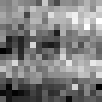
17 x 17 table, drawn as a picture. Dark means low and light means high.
Ninth with the highest average: top right. Ninth with the lowest average: bottom left. Stripes: horizontal, repeating 2 times. Histogram: bell-shaped. Slope: up to the top right. Average level on the scale: 50%.
